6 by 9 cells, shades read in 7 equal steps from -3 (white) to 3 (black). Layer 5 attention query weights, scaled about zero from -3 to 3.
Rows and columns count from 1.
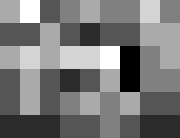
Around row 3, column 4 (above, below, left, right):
1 2 -1 -2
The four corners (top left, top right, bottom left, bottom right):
-1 0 2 2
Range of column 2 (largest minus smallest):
5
